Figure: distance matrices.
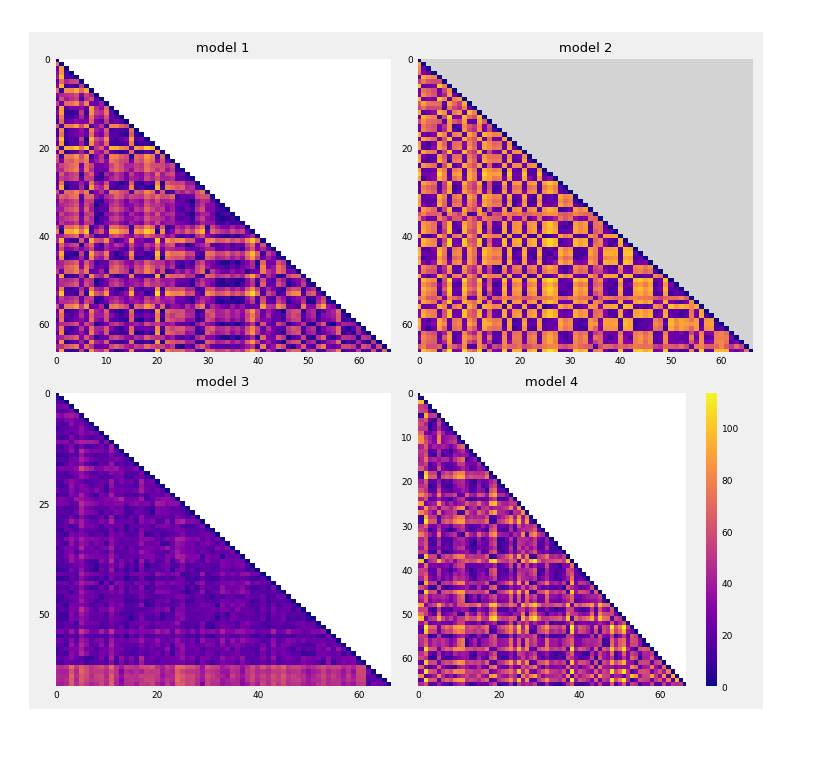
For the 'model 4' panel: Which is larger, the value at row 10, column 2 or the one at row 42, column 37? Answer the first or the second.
the first
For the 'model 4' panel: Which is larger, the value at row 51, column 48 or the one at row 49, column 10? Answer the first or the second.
the second
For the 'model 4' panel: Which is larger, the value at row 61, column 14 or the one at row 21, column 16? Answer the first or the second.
the first
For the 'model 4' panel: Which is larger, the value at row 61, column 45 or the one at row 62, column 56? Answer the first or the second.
the second
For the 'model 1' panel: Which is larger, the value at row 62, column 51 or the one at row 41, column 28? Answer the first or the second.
the first
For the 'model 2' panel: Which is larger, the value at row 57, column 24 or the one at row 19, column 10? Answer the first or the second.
the second
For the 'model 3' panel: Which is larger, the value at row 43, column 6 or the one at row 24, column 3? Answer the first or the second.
the first
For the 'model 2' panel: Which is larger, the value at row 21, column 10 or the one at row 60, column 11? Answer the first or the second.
the second
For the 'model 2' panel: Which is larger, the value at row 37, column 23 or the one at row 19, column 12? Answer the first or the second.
the first
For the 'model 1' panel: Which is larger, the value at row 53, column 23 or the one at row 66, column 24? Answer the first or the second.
the first
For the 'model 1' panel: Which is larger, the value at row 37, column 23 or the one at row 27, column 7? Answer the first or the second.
the second
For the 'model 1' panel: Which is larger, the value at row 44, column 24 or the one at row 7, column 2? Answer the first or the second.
the second
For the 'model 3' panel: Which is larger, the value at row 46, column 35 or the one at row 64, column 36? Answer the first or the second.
the second
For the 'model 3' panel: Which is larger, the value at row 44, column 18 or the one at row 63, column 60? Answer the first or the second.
the second
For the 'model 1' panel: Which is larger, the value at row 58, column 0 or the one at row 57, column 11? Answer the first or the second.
the first
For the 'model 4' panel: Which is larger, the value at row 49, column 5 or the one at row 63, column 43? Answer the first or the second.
the first
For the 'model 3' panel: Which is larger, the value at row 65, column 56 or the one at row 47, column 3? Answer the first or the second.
the first
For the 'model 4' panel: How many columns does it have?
67
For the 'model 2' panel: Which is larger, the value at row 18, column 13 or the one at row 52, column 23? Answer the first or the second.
the second
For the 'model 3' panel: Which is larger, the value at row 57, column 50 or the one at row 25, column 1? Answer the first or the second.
the second
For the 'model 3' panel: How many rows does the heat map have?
67
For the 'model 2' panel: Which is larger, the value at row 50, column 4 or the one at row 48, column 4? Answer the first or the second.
the second
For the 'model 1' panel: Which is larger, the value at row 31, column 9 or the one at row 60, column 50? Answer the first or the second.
the first
